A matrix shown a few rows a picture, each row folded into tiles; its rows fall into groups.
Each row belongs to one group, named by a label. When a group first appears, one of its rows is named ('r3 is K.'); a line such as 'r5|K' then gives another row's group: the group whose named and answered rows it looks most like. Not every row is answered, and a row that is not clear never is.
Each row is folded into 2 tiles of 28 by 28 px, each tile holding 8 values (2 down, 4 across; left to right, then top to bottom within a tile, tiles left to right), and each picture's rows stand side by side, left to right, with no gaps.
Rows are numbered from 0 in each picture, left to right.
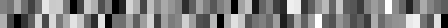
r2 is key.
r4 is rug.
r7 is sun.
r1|sun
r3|sun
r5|key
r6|sun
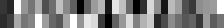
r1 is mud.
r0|key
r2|mud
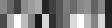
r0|sun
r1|sun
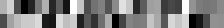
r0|mud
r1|rug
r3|rug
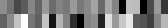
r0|sun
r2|rug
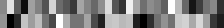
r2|rug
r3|mud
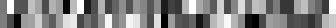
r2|sun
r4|rug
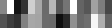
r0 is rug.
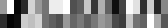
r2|key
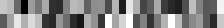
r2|rug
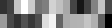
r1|mud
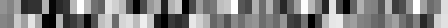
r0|mud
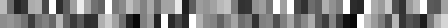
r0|sun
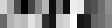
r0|mud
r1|rug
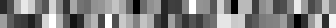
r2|mud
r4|rug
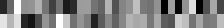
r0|rug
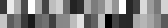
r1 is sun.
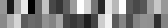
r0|rug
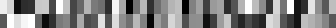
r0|mud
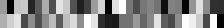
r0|rug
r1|mud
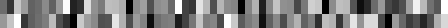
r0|rug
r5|sun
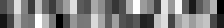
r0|key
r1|key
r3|mud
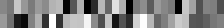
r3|rug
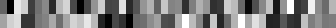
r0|rug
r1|mud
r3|sun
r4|mud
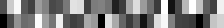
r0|key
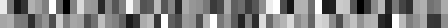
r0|sun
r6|mud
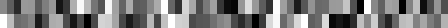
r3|rug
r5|sun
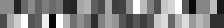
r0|sun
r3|mud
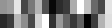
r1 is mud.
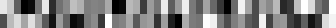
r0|mud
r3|key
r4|key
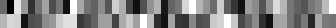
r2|mud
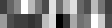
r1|key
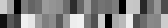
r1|sun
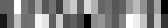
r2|sun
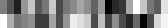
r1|sun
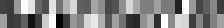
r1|key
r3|rug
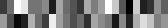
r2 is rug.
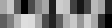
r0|mud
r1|mud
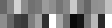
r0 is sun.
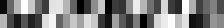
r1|mud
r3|rug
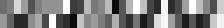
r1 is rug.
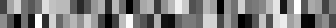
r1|mud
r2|sun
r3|key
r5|rug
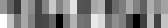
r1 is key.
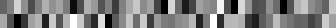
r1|sun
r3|sun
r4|rug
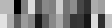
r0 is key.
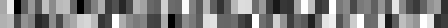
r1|mud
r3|key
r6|sun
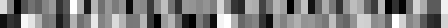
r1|key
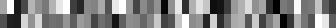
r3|sun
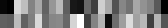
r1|sun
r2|sun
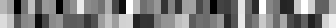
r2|rug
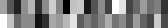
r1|rug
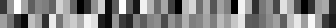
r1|mud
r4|rug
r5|mud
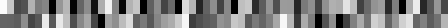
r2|rug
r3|rug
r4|rug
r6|key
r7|rug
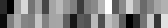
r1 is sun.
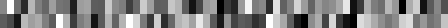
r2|sun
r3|mud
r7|rug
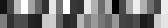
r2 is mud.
